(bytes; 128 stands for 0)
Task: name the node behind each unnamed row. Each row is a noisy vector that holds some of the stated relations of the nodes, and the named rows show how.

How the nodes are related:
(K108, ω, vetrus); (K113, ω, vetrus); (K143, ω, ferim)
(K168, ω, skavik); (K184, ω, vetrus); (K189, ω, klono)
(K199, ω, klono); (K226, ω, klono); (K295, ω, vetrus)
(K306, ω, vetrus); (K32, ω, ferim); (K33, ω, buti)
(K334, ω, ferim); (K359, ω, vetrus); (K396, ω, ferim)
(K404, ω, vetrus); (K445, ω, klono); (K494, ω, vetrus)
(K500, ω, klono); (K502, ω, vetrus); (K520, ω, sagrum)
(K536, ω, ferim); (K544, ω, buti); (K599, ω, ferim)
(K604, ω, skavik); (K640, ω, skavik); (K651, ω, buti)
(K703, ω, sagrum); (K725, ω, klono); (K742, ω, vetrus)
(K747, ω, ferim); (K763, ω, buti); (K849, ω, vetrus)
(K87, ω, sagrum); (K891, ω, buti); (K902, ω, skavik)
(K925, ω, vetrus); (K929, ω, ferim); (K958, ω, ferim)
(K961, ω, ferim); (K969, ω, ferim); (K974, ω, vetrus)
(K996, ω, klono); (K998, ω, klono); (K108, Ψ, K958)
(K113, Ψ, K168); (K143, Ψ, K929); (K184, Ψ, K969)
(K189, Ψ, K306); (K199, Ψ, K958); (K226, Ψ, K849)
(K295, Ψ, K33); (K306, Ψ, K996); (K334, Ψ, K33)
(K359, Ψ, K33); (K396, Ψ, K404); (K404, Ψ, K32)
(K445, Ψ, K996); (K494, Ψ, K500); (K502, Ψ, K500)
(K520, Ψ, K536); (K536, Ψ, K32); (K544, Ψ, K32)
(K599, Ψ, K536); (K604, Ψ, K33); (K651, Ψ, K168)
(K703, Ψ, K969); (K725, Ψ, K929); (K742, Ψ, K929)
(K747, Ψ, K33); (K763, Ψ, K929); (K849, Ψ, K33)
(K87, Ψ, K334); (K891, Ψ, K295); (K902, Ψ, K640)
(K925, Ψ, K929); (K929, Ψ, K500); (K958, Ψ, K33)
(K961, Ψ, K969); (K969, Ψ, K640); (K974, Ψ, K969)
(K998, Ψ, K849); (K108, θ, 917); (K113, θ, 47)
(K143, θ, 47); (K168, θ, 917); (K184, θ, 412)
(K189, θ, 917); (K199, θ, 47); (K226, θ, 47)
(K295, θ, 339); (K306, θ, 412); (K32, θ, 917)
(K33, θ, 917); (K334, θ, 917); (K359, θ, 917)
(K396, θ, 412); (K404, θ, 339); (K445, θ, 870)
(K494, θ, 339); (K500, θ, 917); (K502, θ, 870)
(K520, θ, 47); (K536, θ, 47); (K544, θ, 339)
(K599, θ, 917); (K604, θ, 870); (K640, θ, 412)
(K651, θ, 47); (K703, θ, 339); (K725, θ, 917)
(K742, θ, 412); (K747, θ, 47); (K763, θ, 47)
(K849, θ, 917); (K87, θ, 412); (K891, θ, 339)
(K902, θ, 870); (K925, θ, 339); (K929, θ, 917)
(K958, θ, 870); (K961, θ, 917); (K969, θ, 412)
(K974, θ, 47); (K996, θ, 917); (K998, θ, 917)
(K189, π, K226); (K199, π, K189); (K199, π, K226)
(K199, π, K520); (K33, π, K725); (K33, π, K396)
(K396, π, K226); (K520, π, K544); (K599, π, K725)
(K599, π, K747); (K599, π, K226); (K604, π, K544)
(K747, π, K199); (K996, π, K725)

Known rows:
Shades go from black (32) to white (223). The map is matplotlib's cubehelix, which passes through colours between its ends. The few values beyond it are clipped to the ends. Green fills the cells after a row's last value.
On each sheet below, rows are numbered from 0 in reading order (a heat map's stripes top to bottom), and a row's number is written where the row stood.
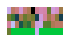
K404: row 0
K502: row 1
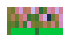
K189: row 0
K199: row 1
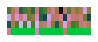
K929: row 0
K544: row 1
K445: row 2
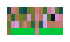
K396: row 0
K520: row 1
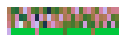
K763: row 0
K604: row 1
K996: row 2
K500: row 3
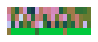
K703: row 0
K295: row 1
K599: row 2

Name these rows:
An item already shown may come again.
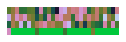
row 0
K929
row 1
K640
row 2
K295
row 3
K168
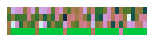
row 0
K306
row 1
K306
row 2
K445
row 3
K891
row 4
K143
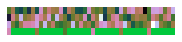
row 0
K902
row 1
K87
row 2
K969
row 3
K143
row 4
K404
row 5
K742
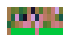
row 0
K536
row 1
K445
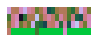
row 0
K113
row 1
K334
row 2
K651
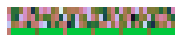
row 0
K891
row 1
K184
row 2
K33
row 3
K747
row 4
K974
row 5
K961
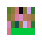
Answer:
K958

